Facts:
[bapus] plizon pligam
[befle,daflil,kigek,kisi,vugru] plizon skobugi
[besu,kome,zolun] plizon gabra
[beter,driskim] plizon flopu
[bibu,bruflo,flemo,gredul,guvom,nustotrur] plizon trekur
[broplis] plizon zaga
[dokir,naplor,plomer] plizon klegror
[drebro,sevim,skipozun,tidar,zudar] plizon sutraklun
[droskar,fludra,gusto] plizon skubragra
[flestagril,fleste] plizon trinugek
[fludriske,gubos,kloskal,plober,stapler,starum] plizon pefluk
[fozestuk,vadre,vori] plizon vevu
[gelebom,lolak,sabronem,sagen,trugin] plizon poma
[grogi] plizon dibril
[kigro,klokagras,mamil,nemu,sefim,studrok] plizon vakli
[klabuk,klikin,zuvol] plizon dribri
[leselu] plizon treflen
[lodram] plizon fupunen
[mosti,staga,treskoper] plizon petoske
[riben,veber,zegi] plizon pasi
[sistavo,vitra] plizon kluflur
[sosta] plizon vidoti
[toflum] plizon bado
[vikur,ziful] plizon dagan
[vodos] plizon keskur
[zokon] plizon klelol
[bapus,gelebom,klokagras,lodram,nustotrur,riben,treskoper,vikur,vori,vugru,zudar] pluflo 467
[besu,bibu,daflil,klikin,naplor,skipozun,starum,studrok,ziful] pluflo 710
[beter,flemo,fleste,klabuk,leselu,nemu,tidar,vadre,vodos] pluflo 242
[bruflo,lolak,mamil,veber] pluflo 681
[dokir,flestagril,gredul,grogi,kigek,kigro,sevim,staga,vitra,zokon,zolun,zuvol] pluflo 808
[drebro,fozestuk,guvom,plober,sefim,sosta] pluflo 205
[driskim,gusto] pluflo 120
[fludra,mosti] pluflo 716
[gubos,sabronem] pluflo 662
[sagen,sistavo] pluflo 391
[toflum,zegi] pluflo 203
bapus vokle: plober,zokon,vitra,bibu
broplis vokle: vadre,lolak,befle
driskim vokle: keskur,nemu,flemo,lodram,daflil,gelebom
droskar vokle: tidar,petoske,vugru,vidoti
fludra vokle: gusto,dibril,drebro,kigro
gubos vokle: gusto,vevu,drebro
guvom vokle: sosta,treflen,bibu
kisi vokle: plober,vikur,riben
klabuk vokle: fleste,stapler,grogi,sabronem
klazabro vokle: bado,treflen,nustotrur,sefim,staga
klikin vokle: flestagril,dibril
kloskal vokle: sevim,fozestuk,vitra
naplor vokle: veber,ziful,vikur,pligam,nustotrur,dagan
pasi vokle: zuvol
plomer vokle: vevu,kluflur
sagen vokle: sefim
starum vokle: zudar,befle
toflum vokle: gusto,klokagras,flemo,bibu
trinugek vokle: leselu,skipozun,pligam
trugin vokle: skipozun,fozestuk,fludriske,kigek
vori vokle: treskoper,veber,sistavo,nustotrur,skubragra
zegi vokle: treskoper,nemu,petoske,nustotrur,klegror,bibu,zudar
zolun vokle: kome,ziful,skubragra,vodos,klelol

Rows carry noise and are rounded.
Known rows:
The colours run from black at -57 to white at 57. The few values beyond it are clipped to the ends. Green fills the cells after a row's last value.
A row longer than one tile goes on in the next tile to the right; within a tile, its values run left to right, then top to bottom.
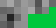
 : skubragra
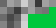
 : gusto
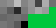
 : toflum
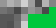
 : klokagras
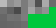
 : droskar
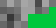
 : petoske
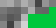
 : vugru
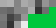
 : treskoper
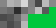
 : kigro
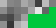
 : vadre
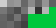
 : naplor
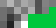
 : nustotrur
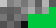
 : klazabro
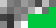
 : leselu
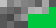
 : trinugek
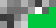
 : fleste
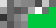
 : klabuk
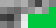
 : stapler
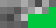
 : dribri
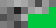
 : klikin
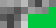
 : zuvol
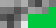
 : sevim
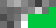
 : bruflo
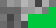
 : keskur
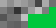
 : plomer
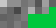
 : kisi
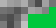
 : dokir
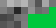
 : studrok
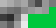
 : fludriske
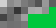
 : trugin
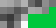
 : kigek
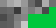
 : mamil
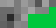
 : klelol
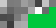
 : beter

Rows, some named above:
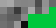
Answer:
sagen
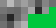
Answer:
ziful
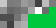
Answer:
beter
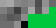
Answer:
sagen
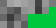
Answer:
sosta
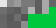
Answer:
zolun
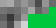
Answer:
kome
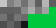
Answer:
klazabro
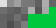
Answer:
zolun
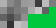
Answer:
tidar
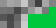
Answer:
flestagril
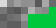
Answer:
bapus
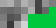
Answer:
zudar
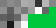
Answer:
flemo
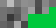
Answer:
sistavo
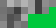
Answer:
daflil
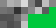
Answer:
kigro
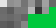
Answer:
vori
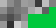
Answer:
tidar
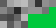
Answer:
drebro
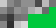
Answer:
vodos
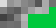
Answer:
kloskal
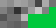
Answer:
plomer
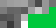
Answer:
gredul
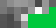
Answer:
trekur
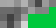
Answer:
zokon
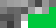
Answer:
gredul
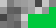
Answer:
gubos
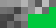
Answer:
vakli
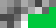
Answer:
sabronem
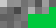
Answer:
kisi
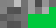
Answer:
guvom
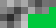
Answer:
skipozun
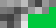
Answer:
grogi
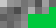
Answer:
kisi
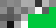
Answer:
flemo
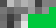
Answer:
bibu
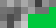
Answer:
befle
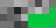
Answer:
klikin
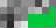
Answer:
vodos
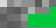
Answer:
bapus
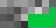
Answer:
pasi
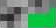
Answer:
fozestuk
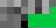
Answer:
zegi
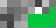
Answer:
beter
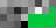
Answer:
fludra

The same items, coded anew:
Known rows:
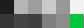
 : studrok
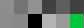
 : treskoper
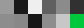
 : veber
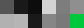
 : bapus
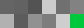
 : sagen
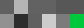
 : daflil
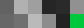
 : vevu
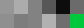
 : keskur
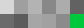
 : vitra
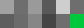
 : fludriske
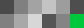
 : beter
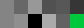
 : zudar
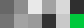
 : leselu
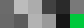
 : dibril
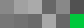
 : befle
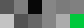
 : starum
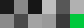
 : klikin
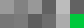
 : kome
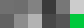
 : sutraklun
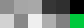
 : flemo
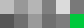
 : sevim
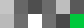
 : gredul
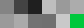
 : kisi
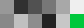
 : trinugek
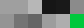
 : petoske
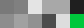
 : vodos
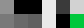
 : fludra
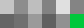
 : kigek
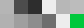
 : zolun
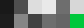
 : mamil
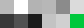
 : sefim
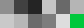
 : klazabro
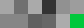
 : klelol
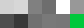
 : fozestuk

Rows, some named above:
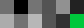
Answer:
bruflo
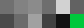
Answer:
stapler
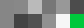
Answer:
sistavo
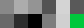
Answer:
ziful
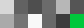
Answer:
gredul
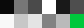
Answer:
driskim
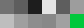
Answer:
droskar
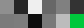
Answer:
veber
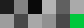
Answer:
klikin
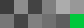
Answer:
besu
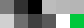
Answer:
naplor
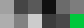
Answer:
trekur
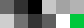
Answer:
naplor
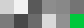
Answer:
sosta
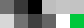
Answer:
naplor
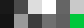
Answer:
mamil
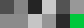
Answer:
plomer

